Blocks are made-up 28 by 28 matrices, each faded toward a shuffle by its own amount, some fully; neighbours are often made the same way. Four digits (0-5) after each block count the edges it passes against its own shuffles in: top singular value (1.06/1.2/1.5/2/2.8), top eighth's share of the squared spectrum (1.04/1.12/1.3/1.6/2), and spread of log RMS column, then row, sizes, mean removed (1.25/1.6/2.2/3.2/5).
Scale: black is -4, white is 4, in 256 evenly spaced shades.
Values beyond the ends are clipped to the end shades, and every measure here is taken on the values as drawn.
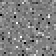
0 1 0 0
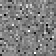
0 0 0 0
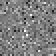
0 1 0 0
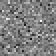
0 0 0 0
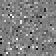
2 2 0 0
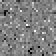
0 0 0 0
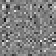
3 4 2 2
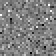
0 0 0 0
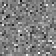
1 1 0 0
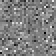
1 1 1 0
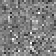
2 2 2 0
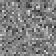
2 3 0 1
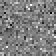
1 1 0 0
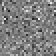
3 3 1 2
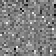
1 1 0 0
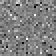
2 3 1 0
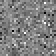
1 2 1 0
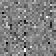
2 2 1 0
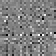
4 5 2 2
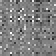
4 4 1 2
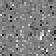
3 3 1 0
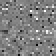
3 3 1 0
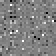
3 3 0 1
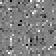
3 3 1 0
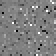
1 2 0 0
